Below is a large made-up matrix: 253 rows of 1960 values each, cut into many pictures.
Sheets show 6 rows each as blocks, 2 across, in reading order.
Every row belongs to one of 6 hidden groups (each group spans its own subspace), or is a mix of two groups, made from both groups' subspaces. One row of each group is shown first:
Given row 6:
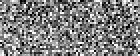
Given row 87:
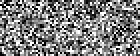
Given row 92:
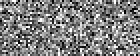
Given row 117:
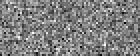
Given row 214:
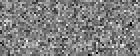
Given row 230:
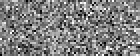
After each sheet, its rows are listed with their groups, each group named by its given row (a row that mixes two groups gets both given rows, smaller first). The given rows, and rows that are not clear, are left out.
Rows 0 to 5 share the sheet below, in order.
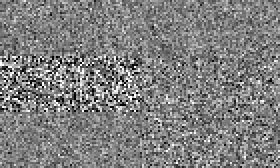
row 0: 6
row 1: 230
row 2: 92
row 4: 87
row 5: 117
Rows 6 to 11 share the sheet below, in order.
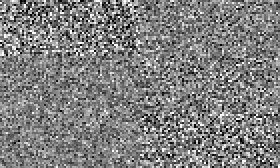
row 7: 214
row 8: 87 and 230
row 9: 214
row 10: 87
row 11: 214
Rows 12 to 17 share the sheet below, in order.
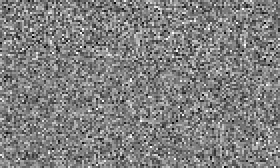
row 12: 117
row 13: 117
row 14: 214
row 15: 87
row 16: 214
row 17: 92
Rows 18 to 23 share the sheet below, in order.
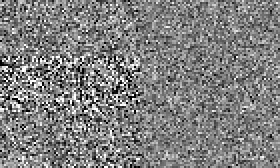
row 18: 6 and 87
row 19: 214
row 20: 92
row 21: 6
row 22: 230
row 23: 214
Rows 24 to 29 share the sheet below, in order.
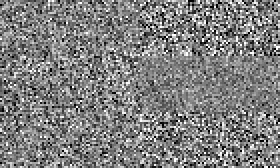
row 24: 230
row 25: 230
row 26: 6
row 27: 230
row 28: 87
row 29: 87 and 92
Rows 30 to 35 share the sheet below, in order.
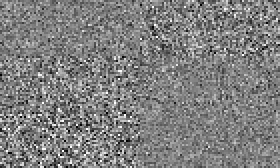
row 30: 214
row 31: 230
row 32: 87 and 92
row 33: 92
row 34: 87
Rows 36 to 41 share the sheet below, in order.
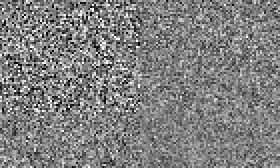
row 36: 230
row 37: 92
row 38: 117
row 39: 87
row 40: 6
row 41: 230
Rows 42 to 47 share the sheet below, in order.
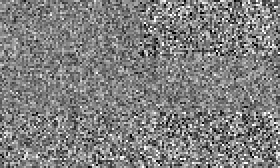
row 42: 6
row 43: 6
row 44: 92 and 230
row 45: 6
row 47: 6
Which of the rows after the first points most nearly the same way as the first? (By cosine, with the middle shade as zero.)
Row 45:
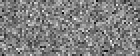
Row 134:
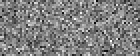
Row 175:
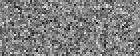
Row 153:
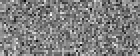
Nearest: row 134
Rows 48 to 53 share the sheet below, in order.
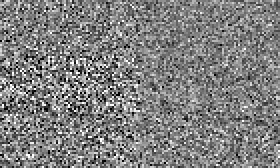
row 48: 87
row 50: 230
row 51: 6 and 230
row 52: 214
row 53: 117
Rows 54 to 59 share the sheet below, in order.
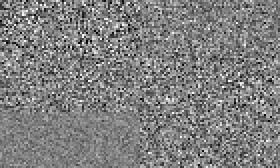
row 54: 92
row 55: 117
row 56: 214
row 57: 214
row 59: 87
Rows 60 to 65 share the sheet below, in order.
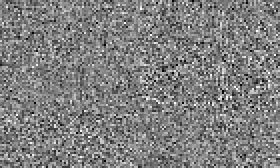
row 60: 117
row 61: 87 and 92
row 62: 92
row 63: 92
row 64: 214
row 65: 230
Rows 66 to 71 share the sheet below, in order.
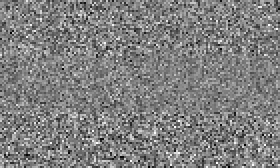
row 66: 230
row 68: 6 and 87
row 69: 87
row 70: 214
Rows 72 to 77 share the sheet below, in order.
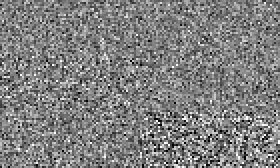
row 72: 230
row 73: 87
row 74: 87
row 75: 92
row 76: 117
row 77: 117
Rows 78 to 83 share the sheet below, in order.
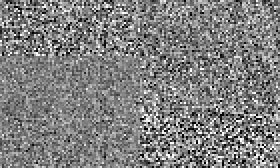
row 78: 117
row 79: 6
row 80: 230
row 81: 6
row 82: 117
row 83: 214
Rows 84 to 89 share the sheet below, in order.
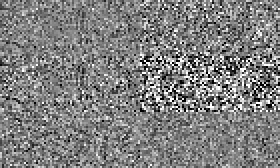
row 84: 92
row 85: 87
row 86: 92
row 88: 117
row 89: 6 and 117
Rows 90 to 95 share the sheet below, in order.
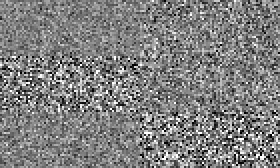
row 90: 87
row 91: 6
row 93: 92
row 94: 87
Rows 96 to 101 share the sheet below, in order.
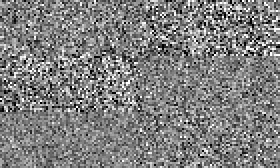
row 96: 6
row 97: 230
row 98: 6
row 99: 87
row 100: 230
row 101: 87
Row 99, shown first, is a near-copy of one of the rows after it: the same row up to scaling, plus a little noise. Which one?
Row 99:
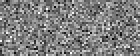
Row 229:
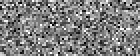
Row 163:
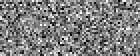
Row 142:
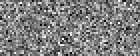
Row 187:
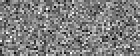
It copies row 187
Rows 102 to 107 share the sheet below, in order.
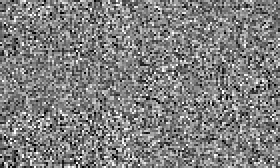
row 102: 6
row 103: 117
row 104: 230
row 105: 92
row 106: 6
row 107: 87
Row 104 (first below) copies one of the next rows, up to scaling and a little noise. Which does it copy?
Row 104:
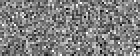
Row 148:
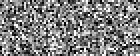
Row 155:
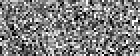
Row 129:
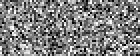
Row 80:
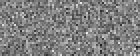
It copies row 80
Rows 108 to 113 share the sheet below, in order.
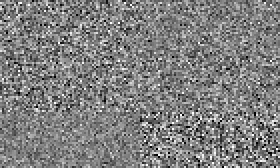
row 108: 87
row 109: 87
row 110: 117
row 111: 87
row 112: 6
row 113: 92
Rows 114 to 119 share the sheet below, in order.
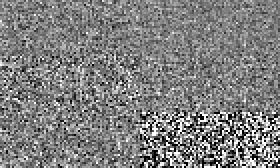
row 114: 92 and 230
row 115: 117
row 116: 92
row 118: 87
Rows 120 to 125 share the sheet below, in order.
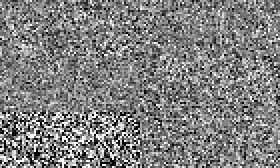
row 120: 230
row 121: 92
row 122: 214
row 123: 6
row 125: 117
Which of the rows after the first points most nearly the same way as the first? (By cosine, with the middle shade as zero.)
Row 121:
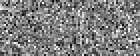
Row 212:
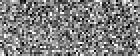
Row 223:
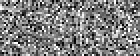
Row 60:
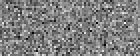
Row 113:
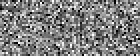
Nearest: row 223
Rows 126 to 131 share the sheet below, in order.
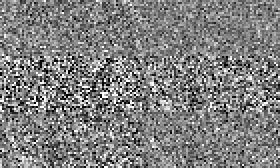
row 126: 6
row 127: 87
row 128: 87
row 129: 230
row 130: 230
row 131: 230
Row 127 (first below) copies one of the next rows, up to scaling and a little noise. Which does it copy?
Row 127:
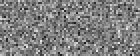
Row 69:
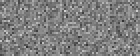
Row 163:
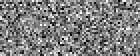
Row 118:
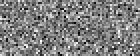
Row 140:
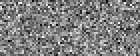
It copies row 118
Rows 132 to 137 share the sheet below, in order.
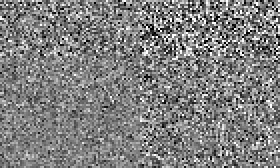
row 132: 87
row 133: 230
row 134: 6
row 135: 214
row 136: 214
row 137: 92
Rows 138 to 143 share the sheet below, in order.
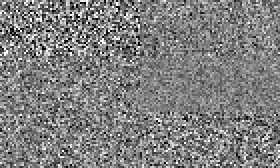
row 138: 230
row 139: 6
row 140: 87
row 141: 92
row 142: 87
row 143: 117
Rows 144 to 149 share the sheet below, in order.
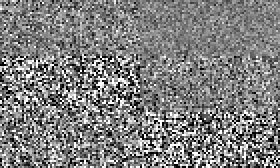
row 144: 92
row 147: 6
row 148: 230
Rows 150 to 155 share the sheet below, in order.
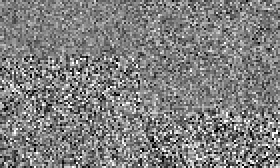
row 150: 6
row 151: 87
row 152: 230
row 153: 6
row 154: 6
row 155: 230
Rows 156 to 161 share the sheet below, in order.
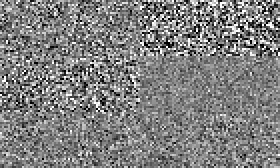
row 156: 214
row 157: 214
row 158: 230
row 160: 92
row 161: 230
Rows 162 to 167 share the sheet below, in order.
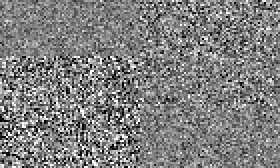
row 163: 87
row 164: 6 and 117
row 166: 92
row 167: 87
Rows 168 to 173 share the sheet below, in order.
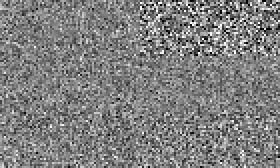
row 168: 92
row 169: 87
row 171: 92
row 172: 6
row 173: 230
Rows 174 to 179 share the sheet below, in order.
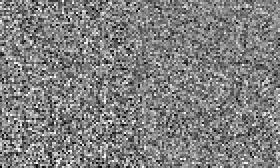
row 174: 87 and 92
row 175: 117
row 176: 117
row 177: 117
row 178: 117
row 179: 6
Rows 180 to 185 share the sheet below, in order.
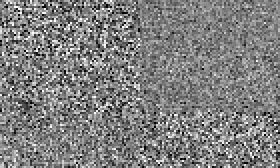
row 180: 117
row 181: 117
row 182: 230
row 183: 6
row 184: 6
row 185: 6
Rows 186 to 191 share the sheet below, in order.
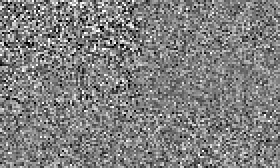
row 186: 214
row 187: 87
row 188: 92
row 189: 92 and 117
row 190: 87
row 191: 87
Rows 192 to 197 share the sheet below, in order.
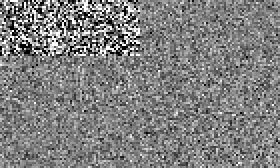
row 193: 230
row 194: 92
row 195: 87 and 117
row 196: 214
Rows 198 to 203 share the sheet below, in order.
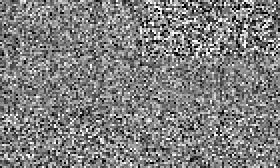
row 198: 6
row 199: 117
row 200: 6 and 214
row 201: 92
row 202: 214
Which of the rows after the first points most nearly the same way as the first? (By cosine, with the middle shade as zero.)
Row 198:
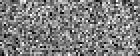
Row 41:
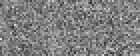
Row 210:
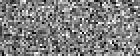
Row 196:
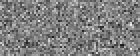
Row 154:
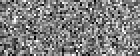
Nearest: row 210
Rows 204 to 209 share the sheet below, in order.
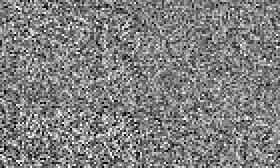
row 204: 117
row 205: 230
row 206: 6
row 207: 87
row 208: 6
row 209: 117
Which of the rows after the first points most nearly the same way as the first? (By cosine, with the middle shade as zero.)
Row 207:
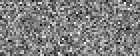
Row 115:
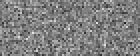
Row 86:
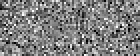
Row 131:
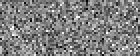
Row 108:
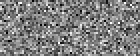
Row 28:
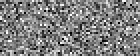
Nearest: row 108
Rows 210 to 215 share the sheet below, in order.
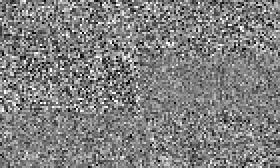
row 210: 6 and 117
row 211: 214
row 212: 6
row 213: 92
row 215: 230
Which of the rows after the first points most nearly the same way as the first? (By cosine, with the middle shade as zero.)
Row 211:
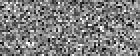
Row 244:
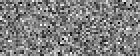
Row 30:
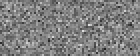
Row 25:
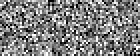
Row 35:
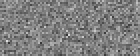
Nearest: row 30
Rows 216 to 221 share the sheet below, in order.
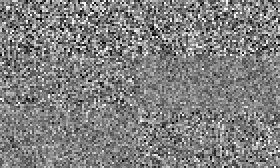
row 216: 230
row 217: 230
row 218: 214
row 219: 6
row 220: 230
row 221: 92
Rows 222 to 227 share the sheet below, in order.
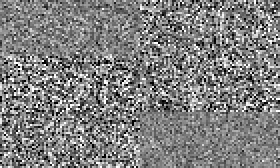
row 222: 117
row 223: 92
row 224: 117
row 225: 230
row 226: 92 and 117
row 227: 230
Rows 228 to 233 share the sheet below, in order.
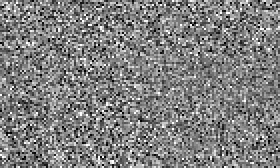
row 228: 214
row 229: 87
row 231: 117
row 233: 92
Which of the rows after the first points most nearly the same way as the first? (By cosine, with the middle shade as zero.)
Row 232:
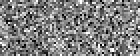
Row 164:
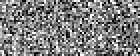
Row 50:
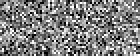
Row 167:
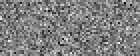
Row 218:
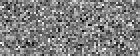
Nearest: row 218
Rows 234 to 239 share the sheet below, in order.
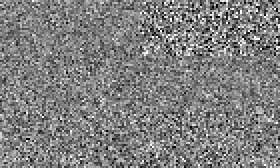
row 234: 87 and 230
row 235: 230
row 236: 87 and 230
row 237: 87 and 92
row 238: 6 and 92
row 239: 87 and 230
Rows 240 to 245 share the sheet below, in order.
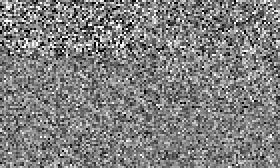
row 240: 214
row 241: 6
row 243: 6
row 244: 87
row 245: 214
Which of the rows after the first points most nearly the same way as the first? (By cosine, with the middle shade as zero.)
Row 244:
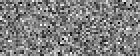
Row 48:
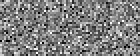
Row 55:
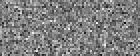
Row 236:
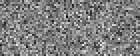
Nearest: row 55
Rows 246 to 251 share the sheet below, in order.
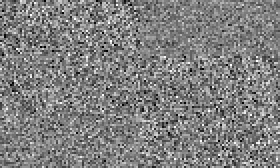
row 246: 6
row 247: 214
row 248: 230
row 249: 6
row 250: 214
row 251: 6 and 92
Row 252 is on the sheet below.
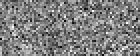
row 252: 230
